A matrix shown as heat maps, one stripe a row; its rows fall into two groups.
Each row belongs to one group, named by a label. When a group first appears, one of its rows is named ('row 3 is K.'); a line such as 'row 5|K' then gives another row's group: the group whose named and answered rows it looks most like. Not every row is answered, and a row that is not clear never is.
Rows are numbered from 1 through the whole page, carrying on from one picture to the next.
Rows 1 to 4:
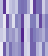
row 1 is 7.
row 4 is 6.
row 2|6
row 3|6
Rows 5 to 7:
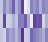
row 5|6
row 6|7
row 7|6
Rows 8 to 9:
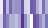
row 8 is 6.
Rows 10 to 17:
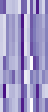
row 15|6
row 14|7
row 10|7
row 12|6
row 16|7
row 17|7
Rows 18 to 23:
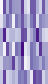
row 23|7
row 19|6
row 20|7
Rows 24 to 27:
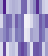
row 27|7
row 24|7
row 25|6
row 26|6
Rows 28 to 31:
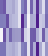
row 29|7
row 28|7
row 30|6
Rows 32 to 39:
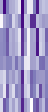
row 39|7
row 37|6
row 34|7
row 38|6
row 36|6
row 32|7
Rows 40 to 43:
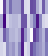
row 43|6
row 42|7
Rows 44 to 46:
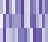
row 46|7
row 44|6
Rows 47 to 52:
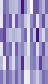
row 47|7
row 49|7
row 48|6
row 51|6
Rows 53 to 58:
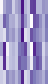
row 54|7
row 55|6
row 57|7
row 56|7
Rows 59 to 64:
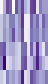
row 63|7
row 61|6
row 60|6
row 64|6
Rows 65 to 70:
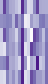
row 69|7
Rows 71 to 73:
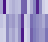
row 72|6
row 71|7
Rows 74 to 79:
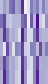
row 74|6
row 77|6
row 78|7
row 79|7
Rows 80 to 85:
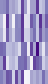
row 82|6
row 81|6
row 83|7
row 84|7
